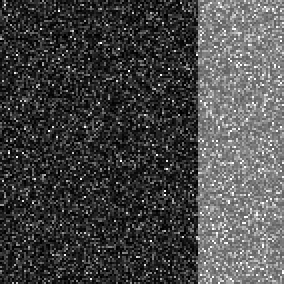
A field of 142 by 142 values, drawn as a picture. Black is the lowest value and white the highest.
Overall the values sit about 30% of the way up the scale. No regular stripes run through it. The right part is higher, past a seam about 70% of the way across.
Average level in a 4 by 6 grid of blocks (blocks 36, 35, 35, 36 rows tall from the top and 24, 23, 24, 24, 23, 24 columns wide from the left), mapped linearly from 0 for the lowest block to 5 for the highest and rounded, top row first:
000045 | 000045 | 000045 | 000045
